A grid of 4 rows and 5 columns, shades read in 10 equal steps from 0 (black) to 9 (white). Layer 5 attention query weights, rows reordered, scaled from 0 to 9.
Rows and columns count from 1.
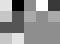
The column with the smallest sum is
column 2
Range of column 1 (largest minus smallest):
5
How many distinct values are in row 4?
3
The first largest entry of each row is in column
4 1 3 2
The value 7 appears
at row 2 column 1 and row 4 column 1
